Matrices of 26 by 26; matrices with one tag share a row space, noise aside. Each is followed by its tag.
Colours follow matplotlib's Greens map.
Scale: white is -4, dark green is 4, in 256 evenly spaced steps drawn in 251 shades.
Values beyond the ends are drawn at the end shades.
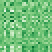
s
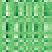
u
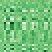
s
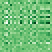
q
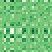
s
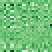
s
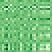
q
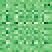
u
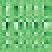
u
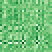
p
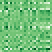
q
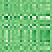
q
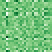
u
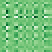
u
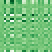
s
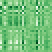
p
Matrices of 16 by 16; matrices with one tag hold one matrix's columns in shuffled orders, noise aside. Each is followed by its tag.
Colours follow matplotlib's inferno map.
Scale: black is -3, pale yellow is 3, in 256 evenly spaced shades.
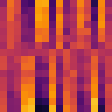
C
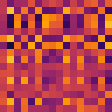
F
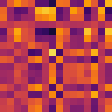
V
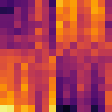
C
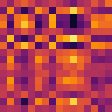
F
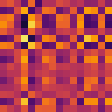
F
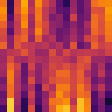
C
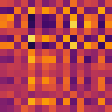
F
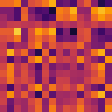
V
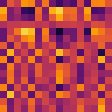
V
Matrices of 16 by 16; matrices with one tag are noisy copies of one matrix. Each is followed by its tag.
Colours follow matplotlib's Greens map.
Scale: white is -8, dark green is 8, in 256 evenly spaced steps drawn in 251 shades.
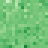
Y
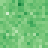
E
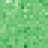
Y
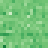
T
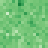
E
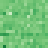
T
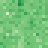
E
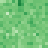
E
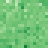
Y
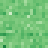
T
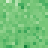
Y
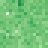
E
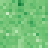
E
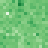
E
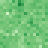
E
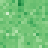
E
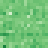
T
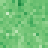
E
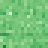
T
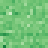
T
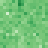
E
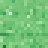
T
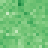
E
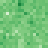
E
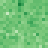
E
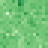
E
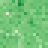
E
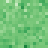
Y
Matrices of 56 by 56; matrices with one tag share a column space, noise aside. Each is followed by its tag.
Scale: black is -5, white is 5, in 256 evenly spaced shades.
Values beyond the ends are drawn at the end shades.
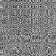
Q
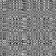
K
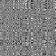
K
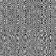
Q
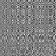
Q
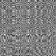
Q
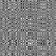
K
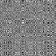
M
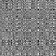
K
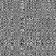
K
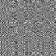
M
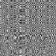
Q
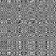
M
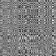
Q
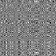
M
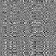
M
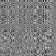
Q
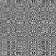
M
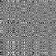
M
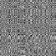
Q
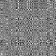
K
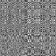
Q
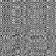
Q
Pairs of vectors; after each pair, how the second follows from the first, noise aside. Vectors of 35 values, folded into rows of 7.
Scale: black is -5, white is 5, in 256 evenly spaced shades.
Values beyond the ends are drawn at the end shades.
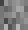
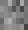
reversed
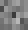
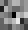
scaled up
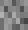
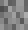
reversed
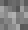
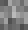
reversed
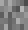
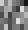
scaled up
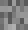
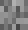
reversed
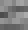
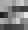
scaled up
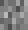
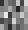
scaled up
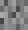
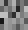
scaled up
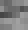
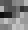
scaled up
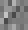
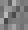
copied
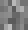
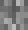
reversed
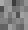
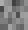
copied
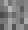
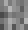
copied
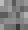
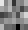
scaled up
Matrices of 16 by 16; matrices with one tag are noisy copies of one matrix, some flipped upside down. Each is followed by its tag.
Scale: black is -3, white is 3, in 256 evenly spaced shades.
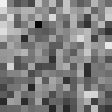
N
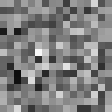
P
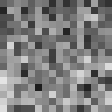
N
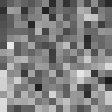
N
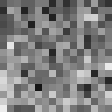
N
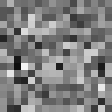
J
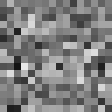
J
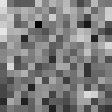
N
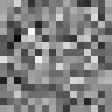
P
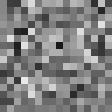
J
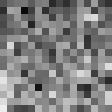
N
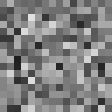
J
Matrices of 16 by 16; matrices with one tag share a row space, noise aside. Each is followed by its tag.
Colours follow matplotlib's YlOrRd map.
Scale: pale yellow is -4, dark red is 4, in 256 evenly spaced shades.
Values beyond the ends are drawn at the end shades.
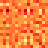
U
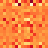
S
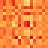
S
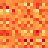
U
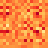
U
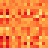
U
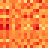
U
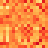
U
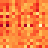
U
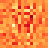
S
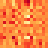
S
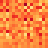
U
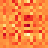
S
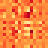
S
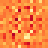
S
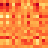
U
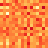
U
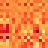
U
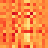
S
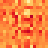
S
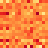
U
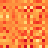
U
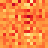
S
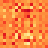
S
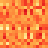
U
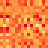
U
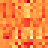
S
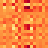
S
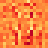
S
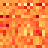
U
